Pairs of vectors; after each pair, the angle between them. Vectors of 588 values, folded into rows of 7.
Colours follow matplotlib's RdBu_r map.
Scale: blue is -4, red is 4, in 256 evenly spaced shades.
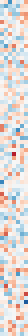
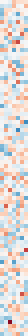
partly aligned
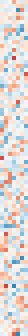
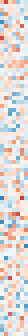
orthogonal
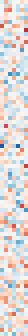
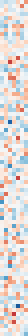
orthogonal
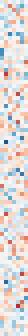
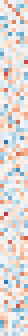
nearly parallel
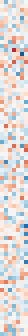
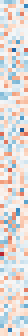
orthogonal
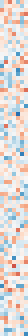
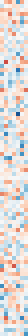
nearly parallel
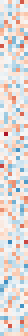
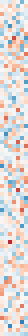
nearly opposite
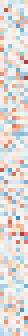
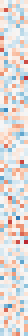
nearly parallel
